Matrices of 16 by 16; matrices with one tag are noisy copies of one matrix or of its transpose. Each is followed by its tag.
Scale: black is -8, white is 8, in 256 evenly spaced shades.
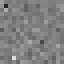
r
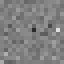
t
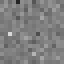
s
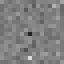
t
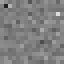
r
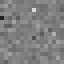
s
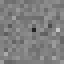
t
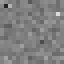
r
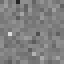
s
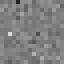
s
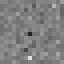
t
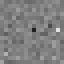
t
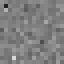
r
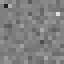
r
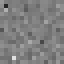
r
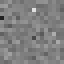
s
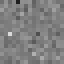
s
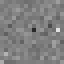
t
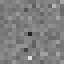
t
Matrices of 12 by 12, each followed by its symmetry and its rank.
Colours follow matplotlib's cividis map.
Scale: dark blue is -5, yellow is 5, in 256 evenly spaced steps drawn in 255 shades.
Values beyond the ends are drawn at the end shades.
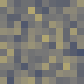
neither, full rank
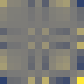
symmetric, rank one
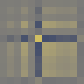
symmetric, rank one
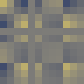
symmetric, rank one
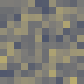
neither, full rank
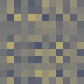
neither, rank two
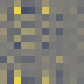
neither, rank two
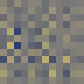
neither, rank two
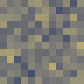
neither, full rank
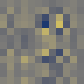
neither, rank two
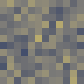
neither, full rank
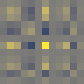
symmetric, rank one
